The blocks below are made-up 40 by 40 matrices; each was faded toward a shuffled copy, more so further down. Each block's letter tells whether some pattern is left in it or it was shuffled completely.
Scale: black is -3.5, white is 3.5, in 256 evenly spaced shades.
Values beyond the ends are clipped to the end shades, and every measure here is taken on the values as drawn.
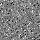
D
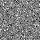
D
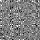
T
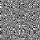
T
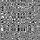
T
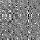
T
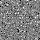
D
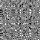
T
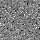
D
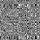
T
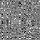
T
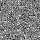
D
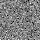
D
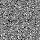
D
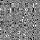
T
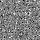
D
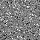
D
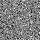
D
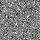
D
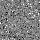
D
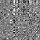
T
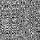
T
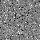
D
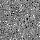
D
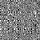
T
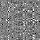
T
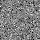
D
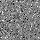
D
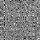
T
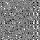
T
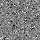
D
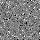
D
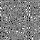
T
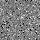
D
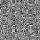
T
